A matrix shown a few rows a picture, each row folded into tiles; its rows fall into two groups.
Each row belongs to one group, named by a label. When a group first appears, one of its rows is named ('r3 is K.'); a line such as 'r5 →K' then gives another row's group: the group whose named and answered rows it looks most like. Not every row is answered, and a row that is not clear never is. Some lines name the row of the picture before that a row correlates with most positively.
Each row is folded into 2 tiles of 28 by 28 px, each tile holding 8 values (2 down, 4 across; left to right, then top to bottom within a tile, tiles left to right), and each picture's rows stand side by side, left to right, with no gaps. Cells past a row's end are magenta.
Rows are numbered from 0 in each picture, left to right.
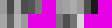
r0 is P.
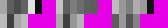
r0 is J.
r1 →P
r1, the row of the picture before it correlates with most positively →0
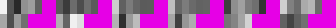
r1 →P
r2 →P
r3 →P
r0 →J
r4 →P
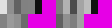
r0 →J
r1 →J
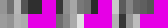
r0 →P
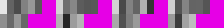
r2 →J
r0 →J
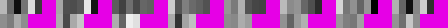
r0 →J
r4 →P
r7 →J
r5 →P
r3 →P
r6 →J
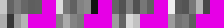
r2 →P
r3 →J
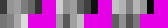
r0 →P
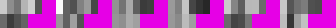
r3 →P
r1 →J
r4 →J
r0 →J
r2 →P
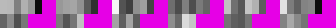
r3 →P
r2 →J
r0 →J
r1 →P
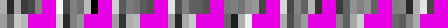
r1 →J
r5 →J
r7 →J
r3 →P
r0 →P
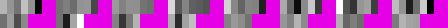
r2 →P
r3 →P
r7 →J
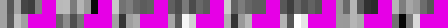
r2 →P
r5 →P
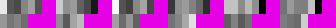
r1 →P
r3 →P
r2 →J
